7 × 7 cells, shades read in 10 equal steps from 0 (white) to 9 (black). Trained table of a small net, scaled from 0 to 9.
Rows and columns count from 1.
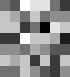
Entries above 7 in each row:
0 0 1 1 0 0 0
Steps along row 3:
same up down up down up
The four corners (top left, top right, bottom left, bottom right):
5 7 5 4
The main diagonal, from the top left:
5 3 7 2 4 7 4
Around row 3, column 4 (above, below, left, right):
2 2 7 9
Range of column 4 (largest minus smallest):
6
